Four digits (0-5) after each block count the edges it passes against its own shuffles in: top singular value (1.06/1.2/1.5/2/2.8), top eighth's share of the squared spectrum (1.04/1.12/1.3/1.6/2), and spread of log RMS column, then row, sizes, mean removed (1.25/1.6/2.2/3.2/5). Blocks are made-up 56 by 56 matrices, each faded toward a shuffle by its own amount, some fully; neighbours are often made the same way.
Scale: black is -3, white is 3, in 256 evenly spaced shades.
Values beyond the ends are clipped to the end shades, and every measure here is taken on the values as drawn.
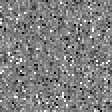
0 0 0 0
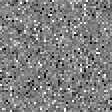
0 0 0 0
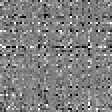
2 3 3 3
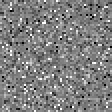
0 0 0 0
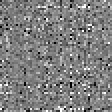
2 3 3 2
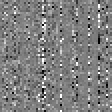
2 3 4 0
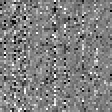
2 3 3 0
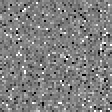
0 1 0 0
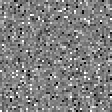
0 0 0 0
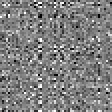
4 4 3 2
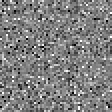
2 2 0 1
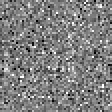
2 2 0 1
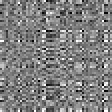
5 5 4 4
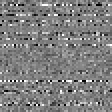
2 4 0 4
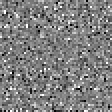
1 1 0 2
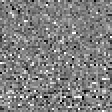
1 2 0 2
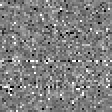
2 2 0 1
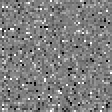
2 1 0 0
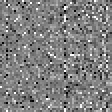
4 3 2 1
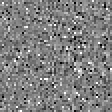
3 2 1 0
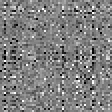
4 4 3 2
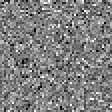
3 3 1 1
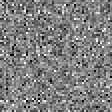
3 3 1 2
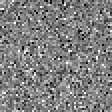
1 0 0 0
